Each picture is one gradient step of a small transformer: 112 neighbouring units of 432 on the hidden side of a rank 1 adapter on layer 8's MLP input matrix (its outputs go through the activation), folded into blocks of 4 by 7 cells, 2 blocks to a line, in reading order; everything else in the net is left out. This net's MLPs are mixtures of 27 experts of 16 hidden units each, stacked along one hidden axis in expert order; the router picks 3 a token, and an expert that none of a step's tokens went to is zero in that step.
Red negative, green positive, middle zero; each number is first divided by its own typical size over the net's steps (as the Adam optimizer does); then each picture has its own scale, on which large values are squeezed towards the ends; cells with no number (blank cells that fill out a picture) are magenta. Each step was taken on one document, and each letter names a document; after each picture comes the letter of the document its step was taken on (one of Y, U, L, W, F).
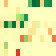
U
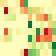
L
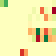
L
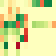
U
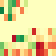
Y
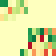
L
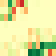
Y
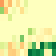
Y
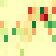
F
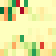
Y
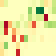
F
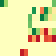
L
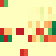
L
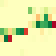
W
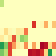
Y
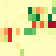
W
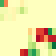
L
